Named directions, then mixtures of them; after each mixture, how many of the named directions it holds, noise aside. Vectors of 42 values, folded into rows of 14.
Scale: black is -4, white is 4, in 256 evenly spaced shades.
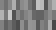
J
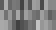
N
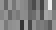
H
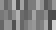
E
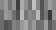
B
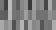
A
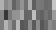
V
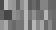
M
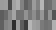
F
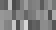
one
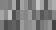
two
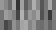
one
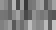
one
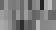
two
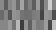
two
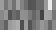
one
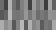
one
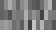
two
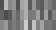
two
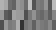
two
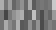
one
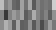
one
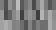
one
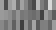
three
